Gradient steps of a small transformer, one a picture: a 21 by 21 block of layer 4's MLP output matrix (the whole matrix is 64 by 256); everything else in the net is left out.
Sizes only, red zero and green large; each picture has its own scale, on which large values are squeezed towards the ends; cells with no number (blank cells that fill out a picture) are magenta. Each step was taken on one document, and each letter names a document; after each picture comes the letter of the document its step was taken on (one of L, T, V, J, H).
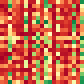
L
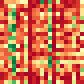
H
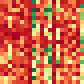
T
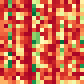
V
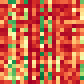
H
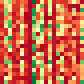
V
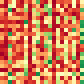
L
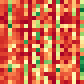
L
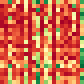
L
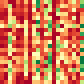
L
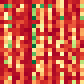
V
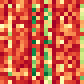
T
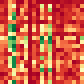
H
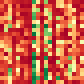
T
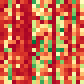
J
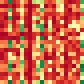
J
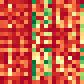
T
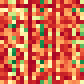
H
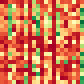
L
